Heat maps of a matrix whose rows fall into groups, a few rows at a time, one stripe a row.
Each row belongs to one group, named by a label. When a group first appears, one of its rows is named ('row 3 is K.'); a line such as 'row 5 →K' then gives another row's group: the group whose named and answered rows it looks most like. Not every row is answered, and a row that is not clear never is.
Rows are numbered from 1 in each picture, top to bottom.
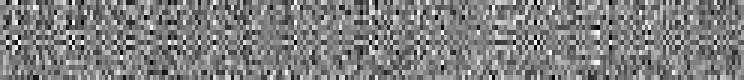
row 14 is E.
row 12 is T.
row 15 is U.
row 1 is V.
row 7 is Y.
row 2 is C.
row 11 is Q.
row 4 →T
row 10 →V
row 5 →V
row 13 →Y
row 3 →Q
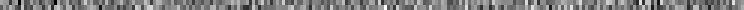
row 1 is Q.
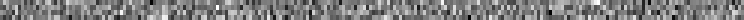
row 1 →Y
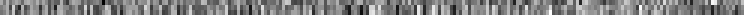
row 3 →Q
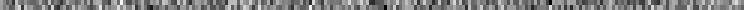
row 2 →U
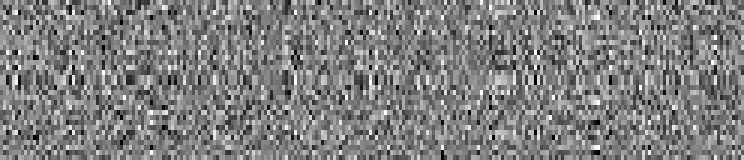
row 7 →Q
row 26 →U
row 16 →V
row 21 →Y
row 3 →V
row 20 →C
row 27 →V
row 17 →V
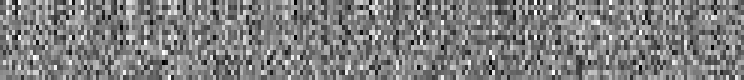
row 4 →E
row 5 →Y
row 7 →Q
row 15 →C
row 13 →U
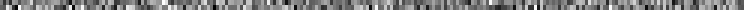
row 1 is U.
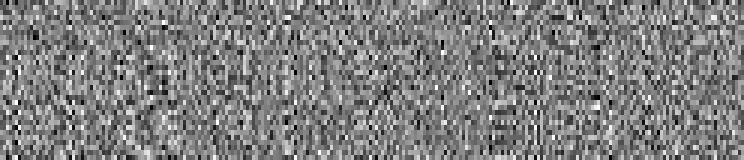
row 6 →U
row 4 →E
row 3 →T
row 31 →E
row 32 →V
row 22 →Y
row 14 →U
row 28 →C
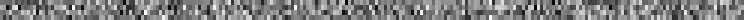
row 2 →V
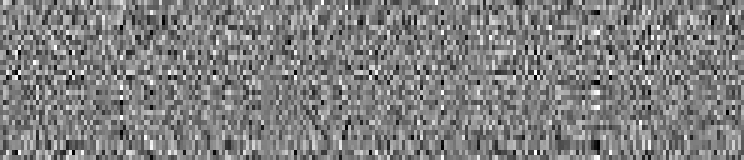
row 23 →E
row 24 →T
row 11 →V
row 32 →Y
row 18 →T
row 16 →V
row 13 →C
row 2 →C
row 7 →Y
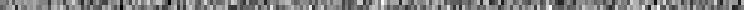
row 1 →E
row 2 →Q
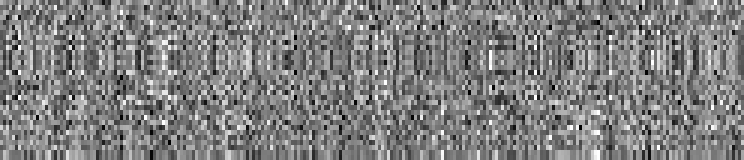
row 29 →E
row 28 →Q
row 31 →Y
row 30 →Q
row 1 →E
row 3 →T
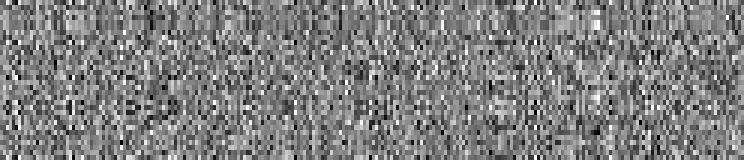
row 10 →T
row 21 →V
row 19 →C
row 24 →U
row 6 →Y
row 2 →T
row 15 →Q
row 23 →V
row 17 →C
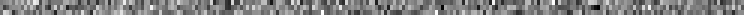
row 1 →C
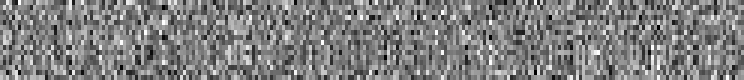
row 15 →V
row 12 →U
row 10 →U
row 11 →Y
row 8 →U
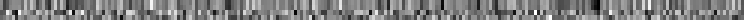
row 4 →Q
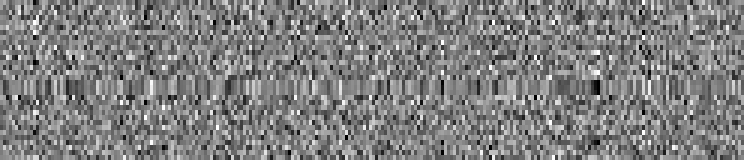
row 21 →T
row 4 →T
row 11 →Y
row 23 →C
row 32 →C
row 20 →V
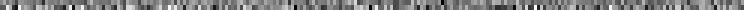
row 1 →E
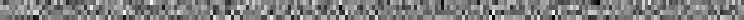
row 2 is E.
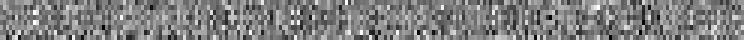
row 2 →Y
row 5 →C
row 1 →C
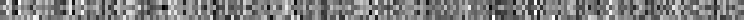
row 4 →C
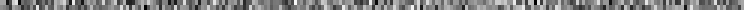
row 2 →T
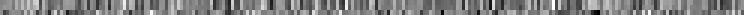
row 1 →C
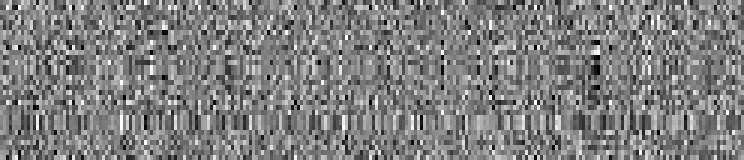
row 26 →T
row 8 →C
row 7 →U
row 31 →Q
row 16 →U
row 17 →T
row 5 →U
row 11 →Y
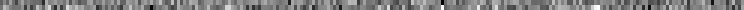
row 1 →E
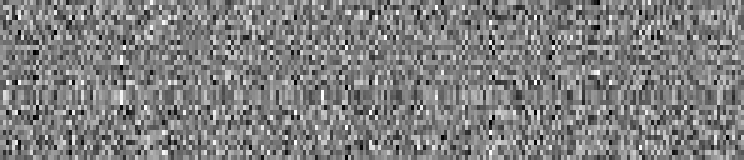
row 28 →E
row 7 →Q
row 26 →C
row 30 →Q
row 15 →Y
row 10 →C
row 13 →T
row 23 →V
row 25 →U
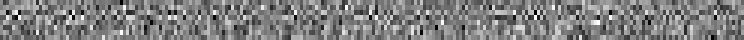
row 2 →C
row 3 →V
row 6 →T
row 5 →Y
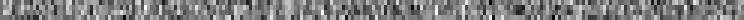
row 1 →U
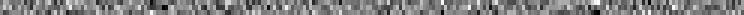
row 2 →U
